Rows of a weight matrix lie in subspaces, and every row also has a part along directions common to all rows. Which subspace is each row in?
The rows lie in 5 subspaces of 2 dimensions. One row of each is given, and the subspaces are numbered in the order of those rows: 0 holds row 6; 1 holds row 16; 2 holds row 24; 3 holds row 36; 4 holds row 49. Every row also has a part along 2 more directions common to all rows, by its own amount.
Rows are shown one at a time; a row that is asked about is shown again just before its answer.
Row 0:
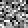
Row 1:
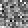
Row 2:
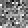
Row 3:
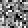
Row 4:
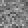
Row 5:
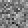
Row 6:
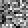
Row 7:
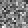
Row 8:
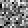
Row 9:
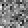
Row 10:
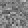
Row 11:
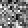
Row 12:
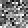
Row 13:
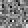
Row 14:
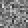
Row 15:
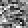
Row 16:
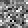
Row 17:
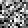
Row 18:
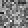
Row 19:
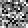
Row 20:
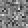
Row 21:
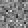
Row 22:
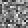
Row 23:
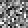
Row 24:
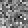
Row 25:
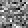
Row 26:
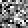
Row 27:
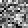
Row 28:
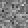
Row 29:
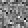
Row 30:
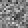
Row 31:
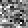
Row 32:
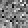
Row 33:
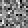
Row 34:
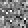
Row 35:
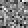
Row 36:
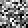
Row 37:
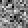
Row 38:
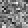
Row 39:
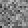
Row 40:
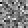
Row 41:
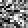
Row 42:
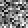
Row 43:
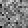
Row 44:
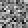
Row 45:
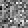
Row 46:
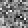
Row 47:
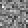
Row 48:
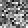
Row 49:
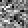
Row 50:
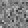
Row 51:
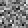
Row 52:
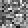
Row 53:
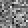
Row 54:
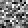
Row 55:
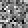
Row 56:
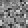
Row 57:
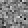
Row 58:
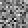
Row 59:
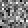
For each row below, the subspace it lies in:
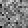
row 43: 3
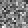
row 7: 1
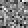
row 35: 2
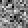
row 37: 4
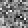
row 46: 2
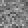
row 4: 0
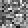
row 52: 0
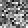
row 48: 3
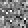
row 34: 2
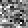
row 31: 0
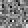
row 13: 4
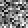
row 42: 3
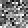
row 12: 3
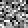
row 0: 4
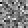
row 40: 4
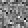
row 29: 2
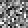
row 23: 1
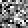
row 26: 2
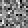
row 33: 0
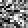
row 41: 4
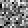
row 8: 3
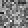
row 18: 3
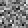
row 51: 0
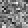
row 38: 1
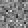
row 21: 2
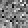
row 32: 4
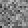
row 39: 3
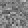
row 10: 0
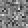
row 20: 0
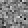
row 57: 2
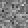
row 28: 4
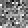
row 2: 3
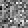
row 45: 3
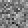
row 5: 0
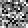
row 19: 0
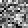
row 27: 3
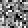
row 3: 2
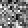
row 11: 3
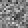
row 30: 0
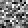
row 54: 4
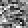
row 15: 0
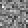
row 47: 4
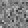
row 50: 1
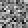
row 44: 1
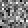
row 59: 1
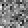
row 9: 3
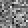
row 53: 4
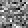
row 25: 0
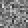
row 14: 4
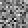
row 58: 1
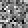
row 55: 1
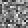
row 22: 2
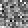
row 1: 2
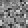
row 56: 1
